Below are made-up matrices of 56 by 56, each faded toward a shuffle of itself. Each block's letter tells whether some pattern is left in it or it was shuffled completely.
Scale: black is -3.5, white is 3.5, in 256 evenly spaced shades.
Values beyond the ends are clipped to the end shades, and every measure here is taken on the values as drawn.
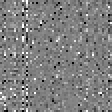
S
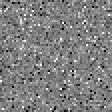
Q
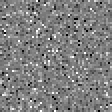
Q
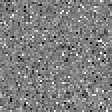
Q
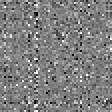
S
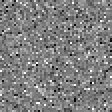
Q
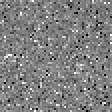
Q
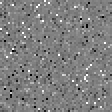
Q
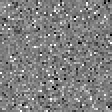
Q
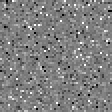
Q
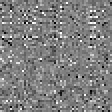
S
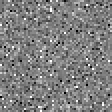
Q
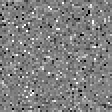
Q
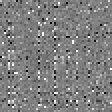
S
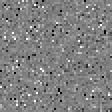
Q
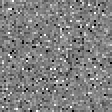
Q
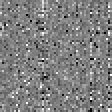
S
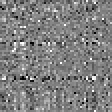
S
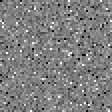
Q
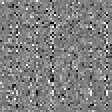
S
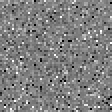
Q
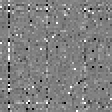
S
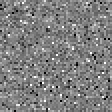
Q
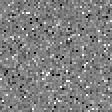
Q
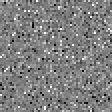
Q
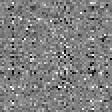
S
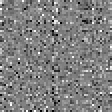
S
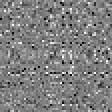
S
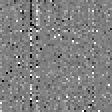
S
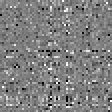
S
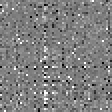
S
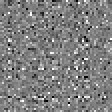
S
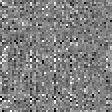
S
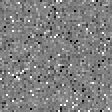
Q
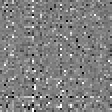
S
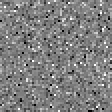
Q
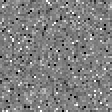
Q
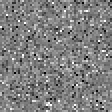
Q
